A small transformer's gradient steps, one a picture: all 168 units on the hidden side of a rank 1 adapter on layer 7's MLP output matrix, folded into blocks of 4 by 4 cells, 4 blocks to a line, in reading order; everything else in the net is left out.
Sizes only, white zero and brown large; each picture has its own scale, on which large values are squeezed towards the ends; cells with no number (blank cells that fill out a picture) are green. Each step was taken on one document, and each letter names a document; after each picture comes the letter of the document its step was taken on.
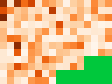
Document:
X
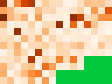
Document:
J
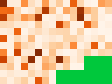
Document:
J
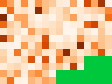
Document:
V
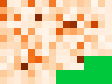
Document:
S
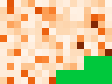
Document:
V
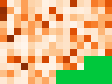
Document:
S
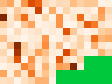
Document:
V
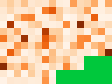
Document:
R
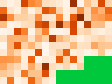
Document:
J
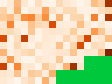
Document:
R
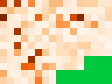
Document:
J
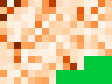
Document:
X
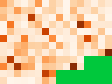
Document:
R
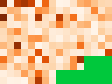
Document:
X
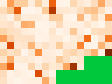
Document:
R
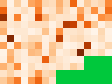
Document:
S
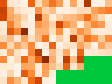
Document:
S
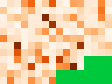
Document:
V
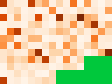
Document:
S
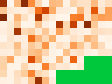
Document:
X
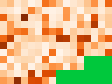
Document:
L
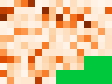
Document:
J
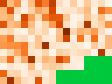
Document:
V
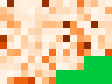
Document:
L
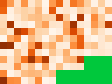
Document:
S
